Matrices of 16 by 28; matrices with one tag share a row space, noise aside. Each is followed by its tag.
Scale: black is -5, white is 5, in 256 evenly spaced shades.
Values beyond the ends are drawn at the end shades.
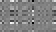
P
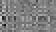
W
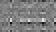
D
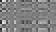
W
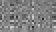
P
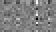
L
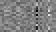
L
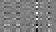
L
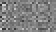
W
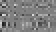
W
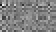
W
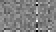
L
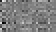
W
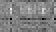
D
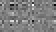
P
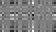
P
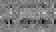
D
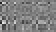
W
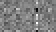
L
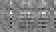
D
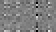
L
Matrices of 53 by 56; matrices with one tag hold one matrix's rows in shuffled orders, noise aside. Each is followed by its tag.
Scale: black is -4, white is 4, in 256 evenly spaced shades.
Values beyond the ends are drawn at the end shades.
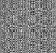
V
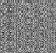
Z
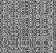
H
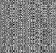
V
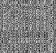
H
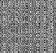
H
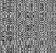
Z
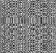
V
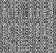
H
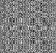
V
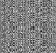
V
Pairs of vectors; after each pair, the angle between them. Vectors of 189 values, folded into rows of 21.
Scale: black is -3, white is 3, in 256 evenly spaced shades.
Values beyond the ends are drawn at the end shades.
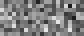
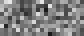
orthogonal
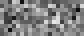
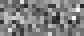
nearly opposite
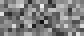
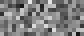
nearly opposite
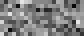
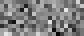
orthogonal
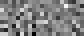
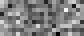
orthogonal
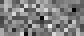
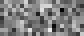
partly aligned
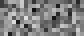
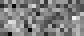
partly aligned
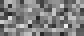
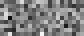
partly opposed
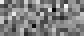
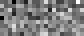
partly opposed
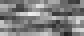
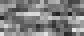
nearly parallel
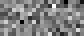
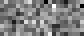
partly aligned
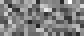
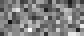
partly opposed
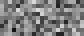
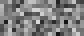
nearly parallel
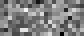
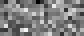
nearly parallel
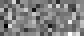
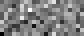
orthogonal
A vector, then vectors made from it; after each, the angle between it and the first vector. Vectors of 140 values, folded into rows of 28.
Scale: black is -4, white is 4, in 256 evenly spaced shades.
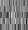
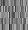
partly opposed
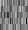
partly aligned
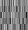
partly aligned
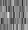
partly opposed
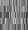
nearly parallel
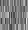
nearly opposite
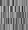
orthogonal
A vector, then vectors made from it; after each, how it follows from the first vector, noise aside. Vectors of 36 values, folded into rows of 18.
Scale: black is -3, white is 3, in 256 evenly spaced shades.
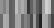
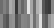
negated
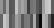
copied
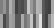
negated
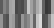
negated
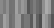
shrunk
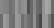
shrunk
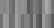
shrunk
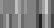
partly zeroed
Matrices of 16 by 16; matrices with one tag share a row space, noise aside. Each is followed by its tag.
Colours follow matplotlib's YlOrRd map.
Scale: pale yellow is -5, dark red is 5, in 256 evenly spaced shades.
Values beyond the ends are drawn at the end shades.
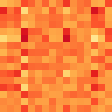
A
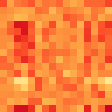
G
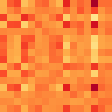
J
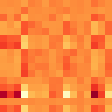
A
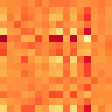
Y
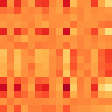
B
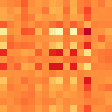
Y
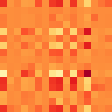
Y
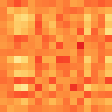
G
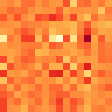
Y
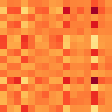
J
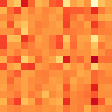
J
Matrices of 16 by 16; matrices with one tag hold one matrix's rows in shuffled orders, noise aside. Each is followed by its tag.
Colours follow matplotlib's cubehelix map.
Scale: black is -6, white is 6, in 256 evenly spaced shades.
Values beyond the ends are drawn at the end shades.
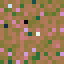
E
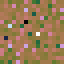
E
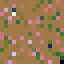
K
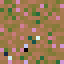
E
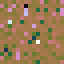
E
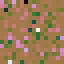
E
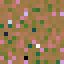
E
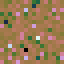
E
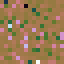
E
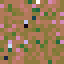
E
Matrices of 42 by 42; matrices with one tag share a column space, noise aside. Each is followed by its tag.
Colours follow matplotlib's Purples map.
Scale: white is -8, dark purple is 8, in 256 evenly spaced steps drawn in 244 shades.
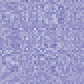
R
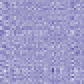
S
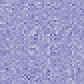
S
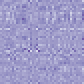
R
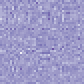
R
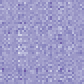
S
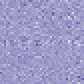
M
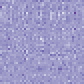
R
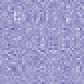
R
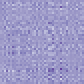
S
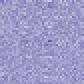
M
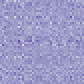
M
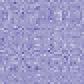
R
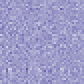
S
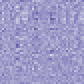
R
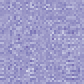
S
